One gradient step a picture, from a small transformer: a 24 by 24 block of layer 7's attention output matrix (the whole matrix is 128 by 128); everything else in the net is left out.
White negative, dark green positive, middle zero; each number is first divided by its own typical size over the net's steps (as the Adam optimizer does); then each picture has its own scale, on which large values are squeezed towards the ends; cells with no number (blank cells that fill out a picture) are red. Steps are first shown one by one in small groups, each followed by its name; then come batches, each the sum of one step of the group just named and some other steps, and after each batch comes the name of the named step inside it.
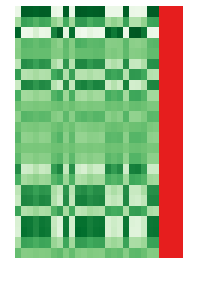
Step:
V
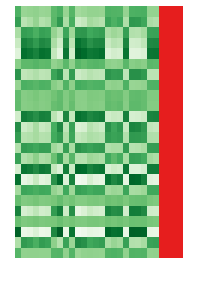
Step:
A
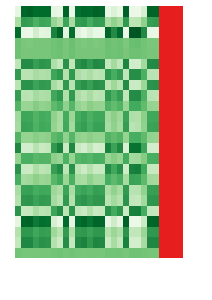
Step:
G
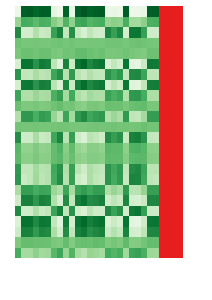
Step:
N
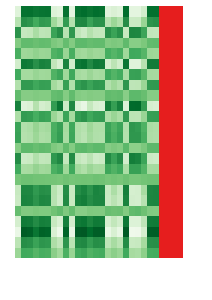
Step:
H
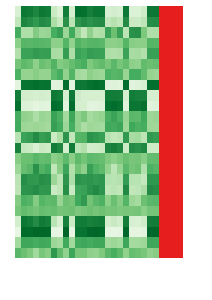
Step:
V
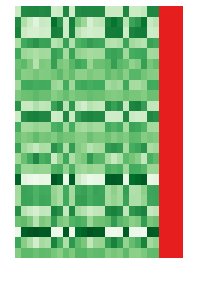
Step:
H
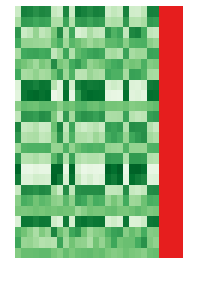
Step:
V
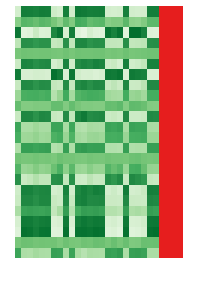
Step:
V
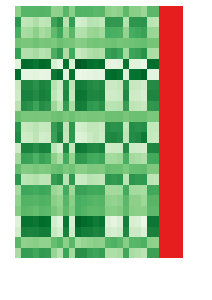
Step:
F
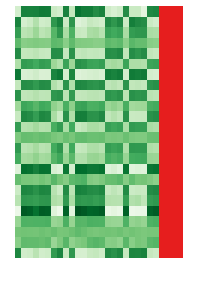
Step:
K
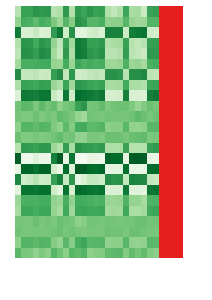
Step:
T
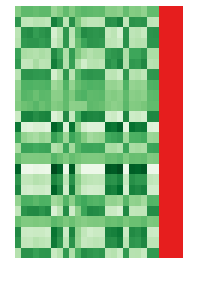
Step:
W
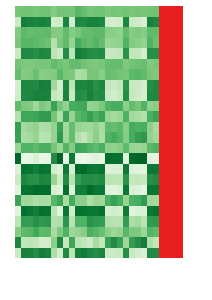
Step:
T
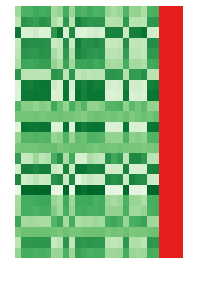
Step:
T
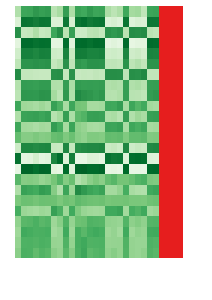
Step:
T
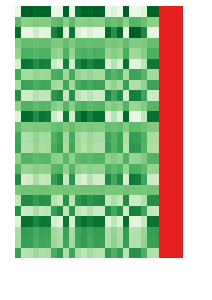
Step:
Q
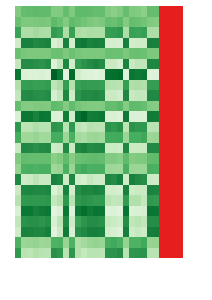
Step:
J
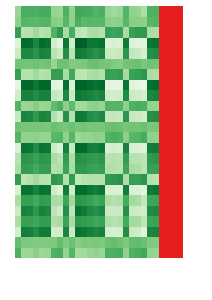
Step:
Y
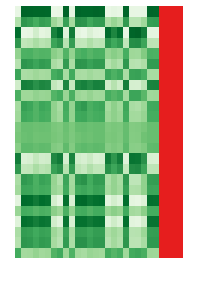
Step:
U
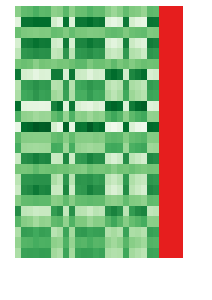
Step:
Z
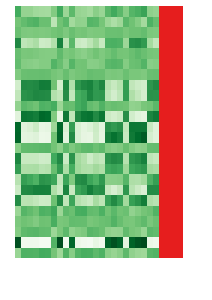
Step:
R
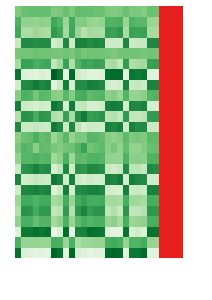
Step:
J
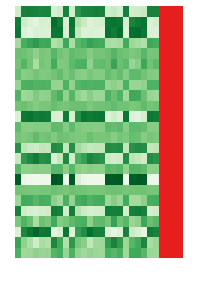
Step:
Q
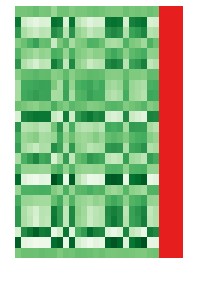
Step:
R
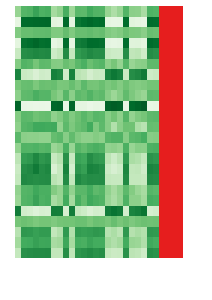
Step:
Z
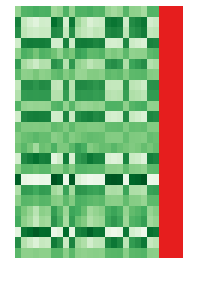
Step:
Y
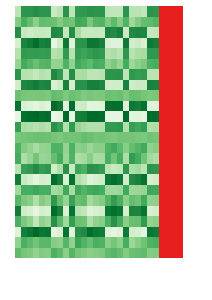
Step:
U
